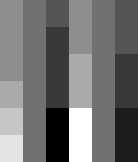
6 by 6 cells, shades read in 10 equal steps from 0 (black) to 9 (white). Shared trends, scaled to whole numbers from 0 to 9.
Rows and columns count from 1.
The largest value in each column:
8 4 3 9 4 3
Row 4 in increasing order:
2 2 4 4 6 6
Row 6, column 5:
4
